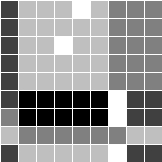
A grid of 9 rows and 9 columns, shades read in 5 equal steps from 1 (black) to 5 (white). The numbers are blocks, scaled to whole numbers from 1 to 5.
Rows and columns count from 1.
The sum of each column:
21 29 29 30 30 29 33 25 25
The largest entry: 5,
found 5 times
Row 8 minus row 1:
2 -1 -1 -1 -2 -1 0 1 1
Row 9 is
2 4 4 4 4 4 5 2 2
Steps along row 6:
down same same same same up down same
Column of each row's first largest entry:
5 2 4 2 2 7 7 1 7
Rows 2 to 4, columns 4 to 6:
4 4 4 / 5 4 4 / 4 4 4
